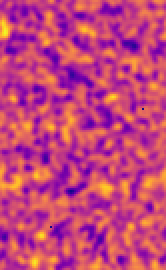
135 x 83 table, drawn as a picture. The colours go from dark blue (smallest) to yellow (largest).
No regular stripes run through it. There are two isolated cells, each far lower than the cells round it. There is no seam. Neither half mirrors the other. Overall the values sit about 50% of the way up the scale. There is no overall slope. The values follow a bell shape. The texture is blotchy.
